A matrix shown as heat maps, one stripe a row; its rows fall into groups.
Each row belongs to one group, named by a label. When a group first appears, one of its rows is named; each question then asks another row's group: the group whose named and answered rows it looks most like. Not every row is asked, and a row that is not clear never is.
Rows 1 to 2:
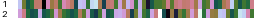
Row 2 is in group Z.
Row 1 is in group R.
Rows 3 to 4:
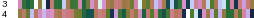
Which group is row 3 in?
Z
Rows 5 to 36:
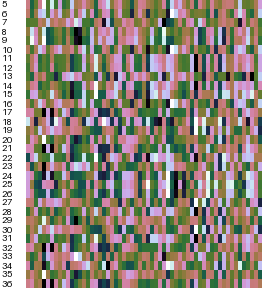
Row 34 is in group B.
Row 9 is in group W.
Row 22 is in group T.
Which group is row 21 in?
Z
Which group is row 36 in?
Z
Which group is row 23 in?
B
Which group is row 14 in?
T
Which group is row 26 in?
Z
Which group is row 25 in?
Z
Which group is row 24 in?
Z
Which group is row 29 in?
W
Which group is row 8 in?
W
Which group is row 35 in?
W
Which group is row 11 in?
T
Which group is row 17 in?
Z
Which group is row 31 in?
T
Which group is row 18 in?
R
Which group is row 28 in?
T
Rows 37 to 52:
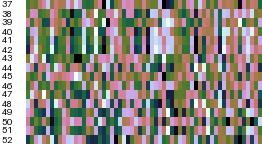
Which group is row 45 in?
B
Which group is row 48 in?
R
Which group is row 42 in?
T
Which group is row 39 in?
B
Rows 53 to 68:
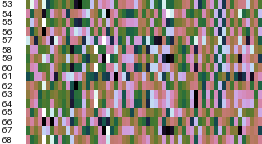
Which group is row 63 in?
T
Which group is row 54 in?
B
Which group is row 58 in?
T
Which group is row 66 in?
Z
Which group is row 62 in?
W
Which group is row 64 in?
T
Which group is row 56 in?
B
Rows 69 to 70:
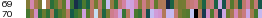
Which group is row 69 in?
W
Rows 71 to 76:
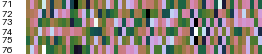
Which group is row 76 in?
W
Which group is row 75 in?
T
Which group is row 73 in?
T
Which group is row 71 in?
W
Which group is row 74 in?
R
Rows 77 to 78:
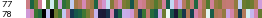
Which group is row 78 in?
Z
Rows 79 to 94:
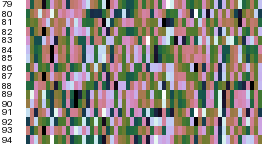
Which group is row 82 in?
B
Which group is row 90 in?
W
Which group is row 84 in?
R
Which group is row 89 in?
W
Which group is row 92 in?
T
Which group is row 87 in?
B
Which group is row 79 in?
B
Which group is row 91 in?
R
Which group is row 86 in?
T
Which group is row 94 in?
T
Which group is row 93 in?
B
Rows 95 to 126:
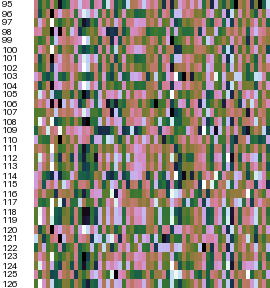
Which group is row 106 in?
Z
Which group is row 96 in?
B
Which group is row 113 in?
W
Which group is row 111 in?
W
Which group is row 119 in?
W
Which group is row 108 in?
W
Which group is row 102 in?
B
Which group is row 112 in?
W
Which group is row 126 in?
W
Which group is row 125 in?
B
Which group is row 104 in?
B
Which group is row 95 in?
R
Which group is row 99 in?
B
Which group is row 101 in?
B
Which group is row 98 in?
Z
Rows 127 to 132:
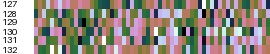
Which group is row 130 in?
Z
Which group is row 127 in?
R
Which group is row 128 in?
T
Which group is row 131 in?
T
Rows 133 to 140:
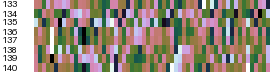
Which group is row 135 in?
R
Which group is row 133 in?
R
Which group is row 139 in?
B
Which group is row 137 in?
W
